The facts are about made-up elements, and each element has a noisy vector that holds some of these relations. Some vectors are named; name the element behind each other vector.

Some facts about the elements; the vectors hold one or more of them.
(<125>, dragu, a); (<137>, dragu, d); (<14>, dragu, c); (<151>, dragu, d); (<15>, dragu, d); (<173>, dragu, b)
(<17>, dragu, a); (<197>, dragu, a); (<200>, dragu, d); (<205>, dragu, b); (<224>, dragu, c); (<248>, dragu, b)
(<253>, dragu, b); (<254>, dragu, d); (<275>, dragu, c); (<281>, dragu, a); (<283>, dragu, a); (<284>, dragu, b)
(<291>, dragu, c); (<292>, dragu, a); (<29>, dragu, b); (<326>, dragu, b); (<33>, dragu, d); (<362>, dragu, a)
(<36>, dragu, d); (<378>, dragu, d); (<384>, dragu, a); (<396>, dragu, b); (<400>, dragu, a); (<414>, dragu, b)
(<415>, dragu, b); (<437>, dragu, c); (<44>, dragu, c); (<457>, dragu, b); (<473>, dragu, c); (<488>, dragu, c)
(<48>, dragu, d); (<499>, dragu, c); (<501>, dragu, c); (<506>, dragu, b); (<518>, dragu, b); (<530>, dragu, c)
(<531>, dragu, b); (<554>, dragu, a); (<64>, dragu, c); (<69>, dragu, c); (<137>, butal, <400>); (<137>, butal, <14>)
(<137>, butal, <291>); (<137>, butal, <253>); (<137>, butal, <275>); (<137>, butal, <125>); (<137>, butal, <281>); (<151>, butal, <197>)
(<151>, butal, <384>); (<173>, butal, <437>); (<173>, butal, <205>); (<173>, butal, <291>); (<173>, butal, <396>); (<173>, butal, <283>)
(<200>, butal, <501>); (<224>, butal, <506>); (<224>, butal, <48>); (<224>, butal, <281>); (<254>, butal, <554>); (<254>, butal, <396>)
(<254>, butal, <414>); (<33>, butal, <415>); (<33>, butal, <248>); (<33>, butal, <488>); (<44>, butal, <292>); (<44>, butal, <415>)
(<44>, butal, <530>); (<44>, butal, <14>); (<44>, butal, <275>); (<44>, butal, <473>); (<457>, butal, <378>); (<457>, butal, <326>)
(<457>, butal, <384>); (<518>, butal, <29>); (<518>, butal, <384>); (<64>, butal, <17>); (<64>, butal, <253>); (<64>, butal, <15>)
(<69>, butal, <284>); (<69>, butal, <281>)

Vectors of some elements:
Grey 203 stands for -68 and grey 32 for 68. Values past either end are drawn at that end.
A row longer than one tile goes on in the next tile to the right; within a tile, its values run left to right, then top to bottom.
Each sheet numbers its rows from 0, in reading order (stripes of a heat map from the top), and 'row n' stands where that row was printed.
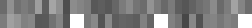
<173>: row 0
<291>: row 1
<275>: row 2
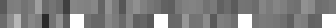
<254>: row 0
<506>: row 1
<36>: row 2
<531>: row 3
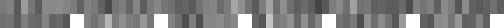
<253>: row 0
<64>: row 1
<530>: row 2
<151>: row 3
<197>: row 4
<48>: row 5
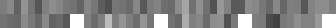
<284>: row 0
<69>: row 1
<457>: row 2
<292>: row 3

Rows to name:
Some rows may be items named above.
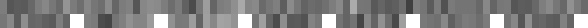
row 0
<291>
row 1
<292>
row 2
<44>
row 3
<283>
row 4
<384>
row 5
<501>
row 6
<291>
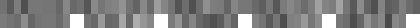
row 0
<501>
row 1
<33>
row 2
<437>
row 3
<488>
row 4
<281>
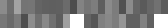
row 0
<197>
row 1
<48>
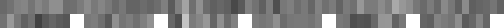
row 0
<414>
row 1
<362>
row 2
<151>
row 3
<499>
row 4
<415>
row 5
<15>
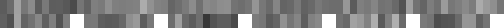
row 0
<378>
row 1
<248>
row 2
<396>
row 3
<17>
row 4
<137>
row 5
<415>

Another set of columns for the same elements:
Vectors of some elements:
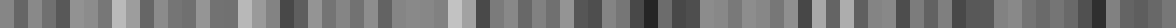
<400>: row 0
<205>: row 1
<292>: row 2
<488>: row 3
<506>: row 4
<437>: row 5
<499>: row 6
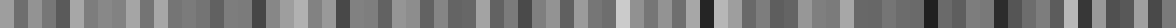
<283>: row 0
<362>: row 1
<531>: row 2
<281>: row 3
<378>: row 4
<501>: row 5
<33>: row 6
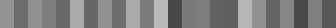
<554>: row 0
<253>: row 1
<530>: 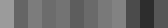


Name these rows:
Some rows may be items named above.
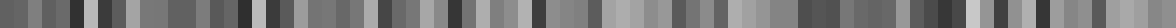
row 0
<137>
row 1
<137>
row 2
<173>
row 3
<197>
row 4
<415>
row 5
<200>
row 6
<384>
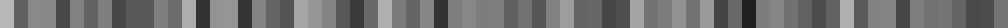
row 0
<437>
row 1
<151>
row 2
<48>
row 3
<36>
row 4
<44>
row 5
<291>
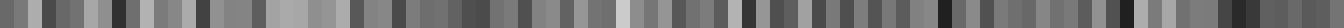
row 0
<173>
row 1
<197>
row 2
<291>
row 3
<281>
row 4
<33>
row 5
<15>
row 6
<254>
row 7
<64>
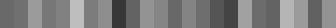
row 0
<414>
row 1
<17>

